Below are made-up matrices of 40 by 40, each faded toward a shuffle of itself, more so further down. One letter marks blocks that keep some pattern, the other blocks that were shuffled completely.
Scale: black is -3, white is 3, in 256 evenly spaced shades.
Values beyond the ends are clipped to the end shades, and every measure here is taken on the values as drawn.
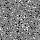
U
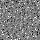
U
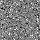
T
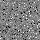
U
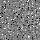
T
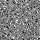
U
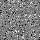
U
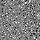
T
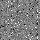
T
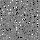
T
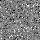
U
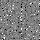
T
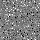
U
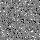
U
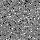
U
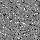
U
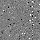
T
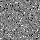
U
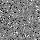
U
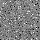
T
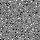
U
